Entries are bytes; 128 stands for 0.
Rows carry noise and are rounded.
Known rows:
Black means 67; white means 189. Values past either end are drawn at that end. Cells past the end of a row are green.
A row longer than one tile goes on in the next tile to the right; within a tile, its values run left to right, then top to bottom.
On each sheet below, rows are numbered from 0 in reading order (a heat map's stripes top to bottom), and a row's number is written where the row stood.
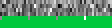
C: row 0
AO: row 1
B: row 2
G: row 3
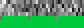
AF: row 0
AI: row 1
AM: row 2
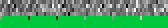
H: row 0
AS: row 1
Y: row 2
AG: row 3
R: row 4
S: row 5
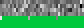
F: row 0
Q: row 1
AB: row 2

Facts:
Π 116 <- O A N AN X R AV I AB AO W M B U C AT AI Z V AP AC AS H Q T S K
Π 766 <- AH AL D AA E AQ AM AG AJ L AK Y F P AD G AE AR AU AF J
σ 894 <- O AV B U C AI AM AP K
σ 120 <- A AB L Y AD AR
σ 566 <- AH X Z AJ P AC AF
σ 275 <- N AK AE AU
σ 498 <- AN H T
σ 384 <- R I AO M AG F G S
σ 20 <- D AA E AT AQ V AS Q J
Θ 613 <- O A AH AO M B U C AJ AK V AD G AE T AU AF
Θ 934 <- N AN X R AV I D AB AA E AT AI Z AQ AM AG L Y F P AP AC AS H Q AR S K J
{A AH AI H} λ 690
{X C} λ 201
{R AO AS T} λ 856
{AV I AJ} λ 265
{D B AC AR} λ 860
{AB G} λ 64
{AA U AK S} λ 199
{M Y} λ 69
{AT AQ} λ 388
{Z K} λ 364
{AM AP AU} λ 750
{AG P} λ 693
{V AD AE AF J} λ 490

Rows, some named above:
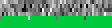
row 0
AH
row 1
I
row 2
A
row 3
AJ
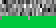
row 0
AQ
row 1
AU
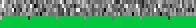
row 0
AE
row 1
Y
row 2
M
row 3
N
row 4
AT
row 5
AP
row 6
AC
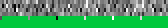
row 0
T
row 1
AI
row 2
Z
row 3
AE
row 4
I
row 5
AE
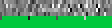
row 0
W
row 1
AS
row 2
AD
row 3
AK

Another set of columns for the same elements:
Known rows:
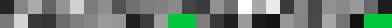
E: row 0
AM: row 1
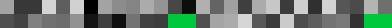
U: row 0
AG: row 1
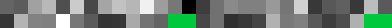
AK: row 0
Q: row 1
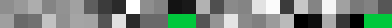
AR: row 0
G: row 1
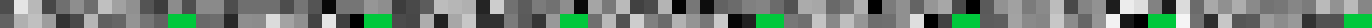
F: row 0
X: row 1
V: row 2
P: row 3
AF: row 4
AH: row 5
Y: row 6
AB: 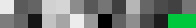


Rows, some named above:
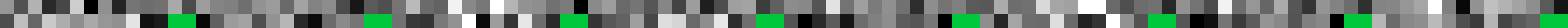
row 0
P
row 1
S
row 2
T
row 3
Z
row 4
AI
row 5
AO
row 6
AI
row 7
AD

